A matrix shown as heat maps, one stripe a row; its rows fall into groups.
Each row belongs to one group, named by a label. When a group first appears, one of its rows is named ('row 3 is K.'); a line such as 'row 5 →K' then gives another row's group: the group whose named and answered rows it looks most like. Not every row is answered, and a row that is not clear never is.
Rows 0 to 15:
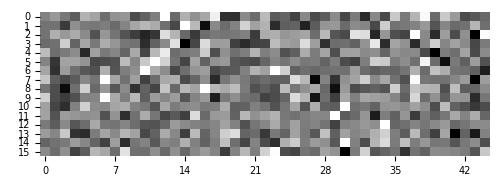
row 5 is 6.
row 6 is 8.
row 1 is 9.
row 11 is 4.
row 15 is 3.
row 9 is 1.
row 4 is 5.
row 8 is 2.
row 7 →1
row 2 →1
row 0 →2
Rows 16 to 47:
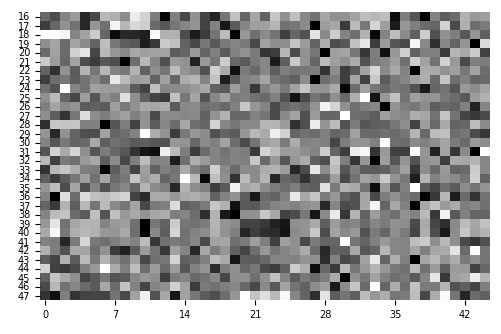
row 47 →8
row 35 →9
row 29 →8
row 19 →1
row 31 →1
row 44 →1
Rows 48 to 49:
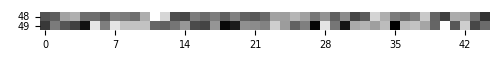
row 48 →6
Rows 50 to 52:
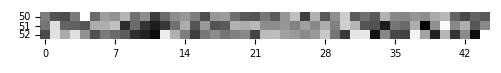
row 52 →1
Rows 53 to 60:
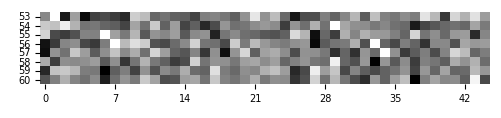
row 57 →6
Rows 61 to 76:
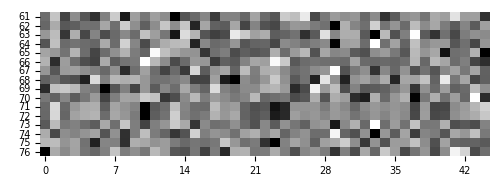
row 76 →6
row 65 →6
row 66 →8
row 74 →4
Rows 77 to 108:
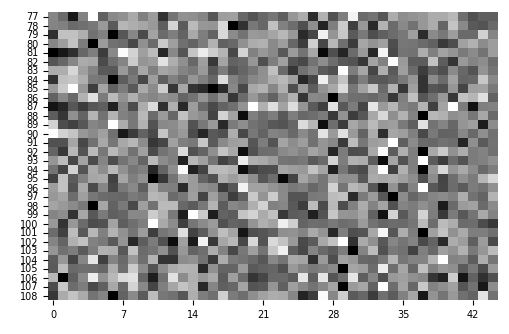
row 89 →1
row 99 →9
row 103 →3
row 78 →2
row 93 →9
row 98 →5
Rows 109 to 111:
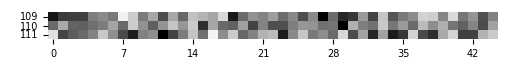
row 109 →2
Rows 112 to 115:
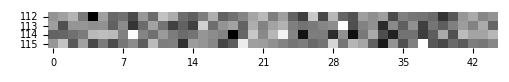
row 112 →5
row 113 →4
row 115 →9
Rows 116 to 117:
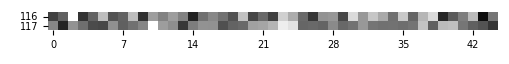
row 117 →8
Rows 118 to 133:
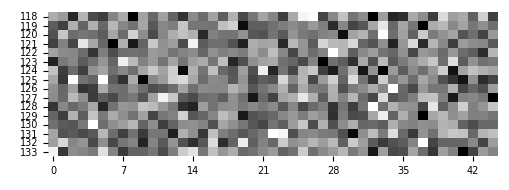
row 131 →3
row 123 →2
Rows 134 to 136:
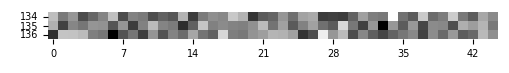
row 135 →4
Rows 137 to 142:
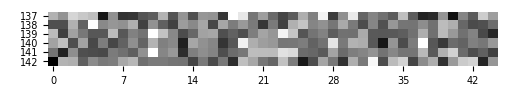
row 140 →9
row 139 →8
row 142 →6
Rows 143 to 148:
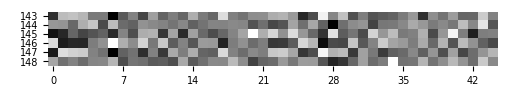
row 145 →8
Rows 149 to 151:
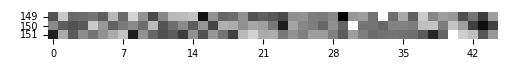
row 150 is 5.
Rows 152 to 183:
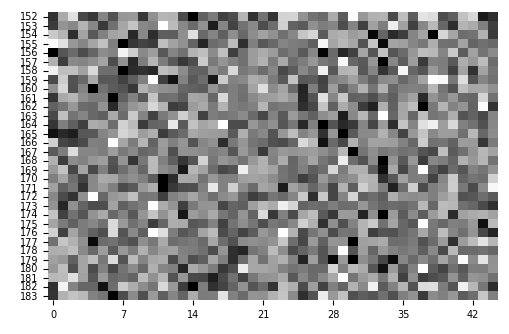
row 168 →4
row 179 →3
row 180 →9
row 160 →5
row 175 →1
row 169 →9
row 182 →6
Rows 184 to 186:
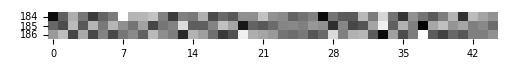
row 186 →9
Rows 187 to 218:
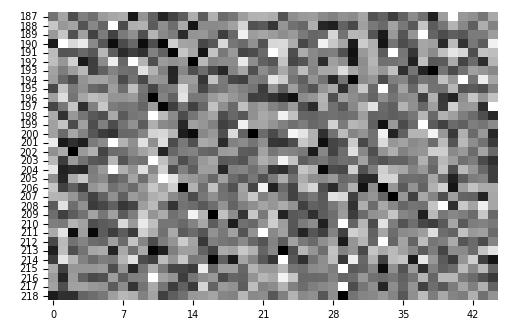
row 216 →8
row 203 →8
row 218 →2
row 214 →6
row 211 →5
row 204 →1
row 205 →6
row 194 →3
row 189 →9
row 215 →4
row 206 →4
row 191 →3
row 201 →1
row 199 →9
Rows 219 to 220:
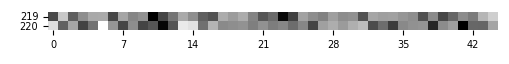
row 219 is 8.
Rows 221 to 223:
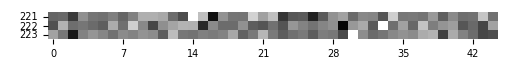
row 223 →5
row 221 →9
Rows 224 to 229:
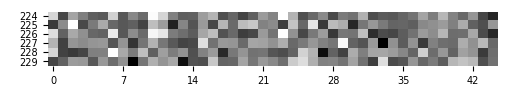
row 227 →4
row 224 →8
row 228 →1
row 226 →8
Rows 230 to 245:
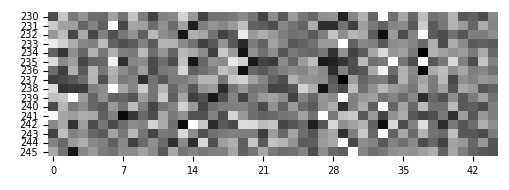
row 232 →9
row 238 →1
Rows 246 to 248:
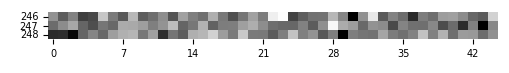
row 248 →2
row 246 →3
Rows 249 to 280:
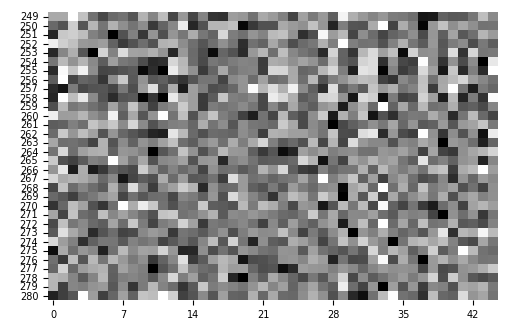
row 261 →3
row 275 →6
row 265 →1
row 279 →4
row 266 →5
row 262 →1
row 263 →5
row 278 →2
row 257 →8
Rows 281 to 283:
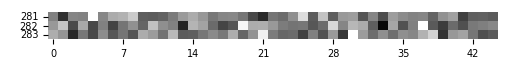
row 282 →9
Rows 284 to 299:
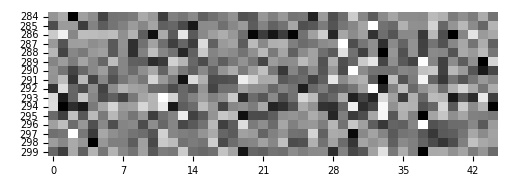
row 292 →6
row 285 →6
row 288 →4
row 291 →9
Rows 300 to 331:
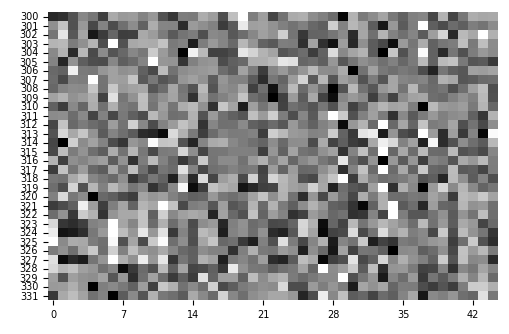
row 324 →1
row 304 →9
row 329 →4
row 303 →3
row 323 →1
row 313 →1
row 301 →9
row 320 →5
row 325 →8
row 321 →6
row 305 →8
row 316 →4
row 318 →4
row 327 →1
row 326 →3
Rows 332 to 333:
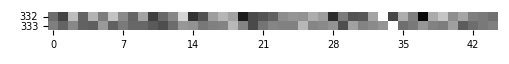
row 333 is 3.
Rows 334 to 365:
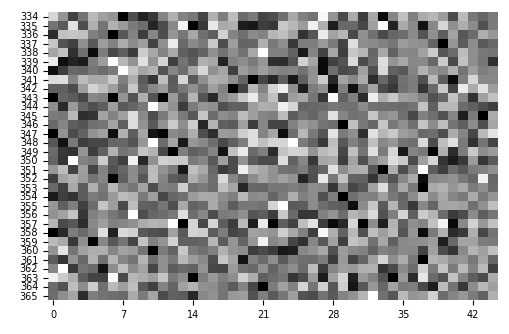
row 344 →8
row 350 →6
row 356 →6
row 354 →2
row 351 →9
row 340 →2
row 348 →8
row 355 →3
